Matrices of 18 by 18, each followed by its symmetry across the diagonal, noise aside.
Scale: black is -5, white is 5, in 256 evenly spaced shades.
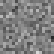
antisymmetric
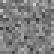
neither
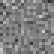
antisymmetric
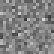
neither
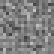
antisymmetric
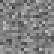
neither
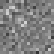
symmetric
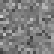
neither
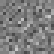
symmetric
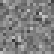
antisymmetric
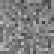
antisymmetric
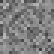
symmetric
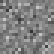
symmetric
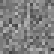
neither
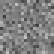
antisymmetric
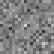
symmetric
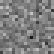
neither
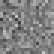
neither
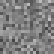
antisymmetric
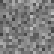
neither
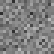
symmetric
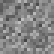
symmetric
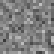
antisymmetric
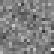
neither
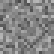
symmetric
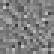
antisymmetric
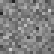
symmetric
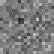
symmetric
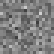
neither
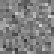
antisymmetric
